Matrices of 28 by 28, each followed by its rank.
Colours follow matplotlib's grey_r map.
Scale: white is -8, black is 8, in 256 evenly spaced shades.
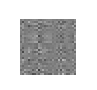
three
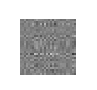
three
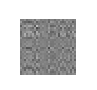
three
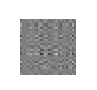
three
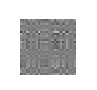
two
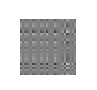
one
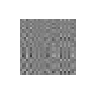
two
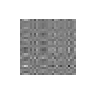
two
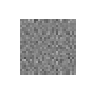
five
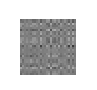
two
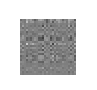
three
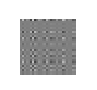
one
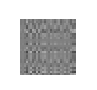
two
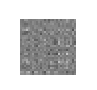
five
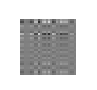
one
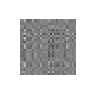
three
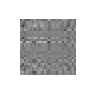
three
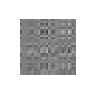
two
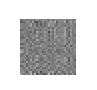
five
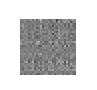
five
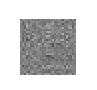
five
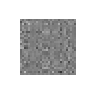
five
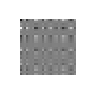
one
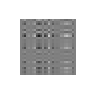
one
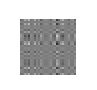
one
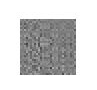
five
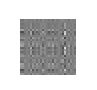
two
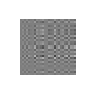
one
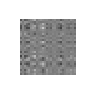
two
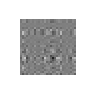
three
